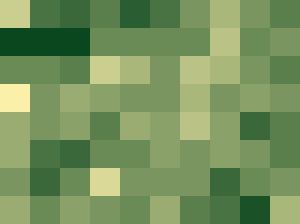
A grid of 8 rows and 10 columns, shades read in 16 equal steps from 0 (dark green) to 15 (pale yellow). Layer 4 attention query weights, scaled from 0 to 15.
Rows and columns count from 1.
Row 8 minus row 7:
2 3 2 -6 -1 2 -2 1 -5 3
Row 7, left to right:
7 3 6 13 7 7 7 3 6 7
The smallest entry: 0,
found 3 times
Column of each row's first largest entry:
1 8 4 1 7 1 4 10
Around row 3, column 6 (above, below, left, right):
6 7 10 11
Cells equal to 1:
1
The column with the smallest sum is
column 2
